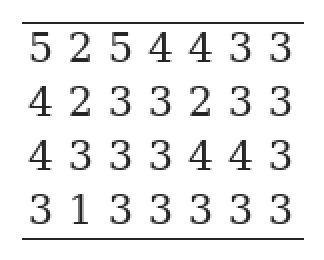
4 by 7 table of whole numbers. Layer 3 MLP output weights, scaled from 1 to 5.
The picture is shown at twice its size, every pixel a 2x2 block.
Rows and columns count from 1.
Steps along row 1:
down up down same down same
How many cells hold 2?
3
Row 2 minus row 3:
0 -1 0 0 -2 -1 0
